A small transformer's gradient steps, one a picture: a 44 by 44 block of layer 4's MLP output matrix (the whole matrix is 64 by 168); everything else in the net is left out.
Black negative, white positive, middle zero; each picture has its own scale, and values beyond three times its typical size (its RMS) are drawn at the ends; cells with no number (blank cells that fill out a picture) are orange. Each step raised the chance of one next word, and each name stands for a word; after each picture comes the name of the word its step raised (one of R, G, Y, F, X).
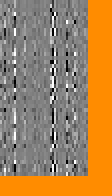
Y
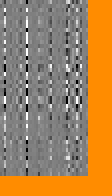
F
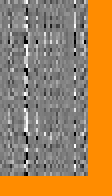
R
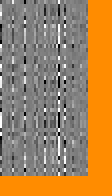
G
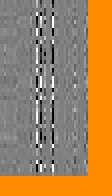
Y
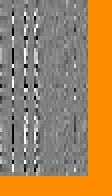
Y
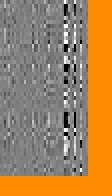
G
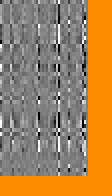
G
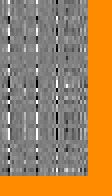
Y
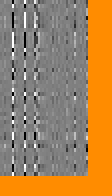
R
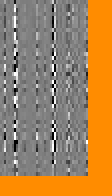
F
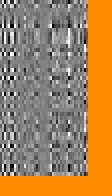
R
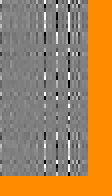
R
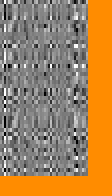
G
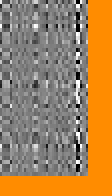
R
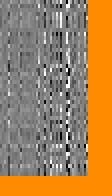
R
